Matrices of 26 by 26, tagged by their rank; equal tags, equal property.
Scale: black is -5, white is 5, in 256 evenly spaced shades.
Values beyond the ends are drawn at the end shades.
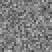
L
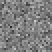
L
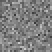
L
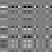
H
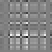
H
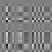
H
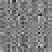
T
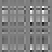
H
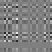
H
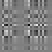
H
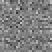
T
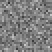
L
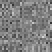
T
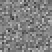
L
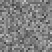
L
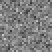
L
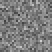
L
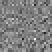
T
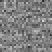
T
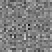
T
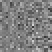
T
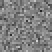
L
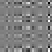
H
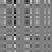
H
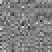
T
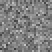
L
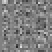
T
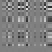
H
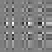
H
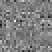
T
